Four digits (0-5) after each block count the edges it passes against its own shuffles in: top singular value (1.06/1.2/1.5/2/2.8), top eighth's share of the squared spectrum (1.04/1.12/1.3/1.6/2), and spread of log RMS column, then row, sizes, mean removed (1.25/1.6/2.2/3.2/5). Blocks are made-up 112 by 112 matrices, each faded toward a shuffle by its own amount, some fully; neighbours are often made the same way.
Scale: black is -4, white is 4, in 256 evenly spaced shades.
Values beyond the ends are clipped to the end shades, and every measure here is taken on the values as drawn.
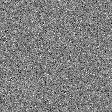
0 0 0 0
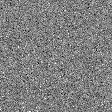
0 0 0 0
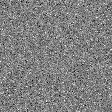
0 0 0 0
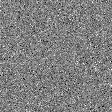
0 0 0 0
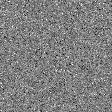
0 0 0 0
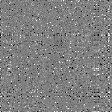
4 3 2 2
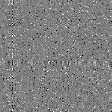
4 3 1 1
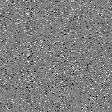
4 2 1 1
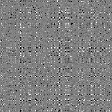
5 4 3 3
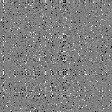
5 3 2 2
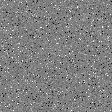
2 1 0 0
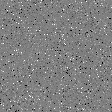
2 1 0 0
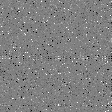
3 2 1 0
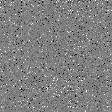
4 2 1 1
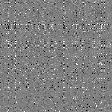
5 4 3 3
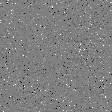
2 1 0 0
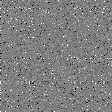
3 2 1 1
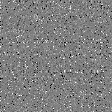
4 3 2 1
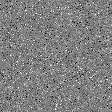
1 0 0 0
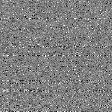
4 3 1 3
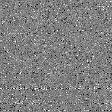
3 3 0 2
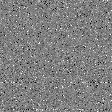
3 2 0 1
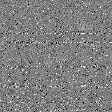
3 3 0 2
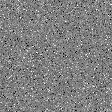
1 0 0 0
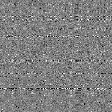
4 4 1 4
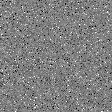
1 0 0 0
